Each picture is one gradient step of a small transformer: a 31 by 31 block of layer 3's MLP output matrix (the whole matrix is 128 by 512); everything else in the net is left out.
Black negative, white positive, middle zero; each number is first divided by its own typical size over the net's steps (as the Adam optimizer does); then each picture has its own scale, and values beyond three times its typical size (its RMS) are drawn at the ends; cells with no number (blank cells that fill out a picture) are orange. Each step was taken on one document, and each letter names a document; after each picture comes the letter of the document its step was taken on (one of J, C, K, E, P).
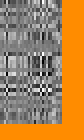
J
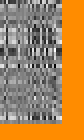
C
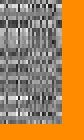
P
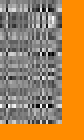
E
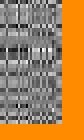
P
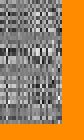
J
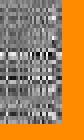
E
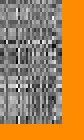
P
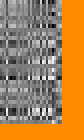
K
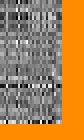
P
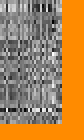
K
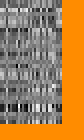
K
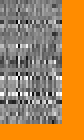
P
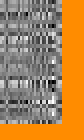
E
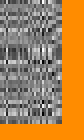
E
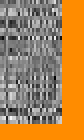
C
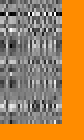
C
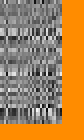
K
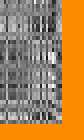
J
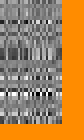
E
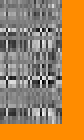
E
